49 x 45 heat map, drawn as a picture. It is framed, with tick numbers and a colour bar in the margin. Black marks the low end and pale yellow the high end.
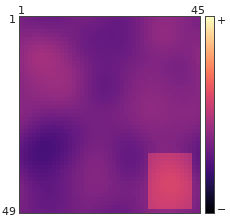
In the bottom right lies a patch that is higher than the rest. The bottom right is the ninth with the highest average. Values change most from cell to cell in the bottom right. The values are skewed, with a long tail toward high values.
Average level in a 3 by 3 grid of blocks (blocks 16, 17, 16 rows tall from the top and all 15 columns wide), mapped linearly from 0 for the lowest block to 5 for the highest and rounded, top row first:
3 1 2 / 1 1 2 / 0 1 5
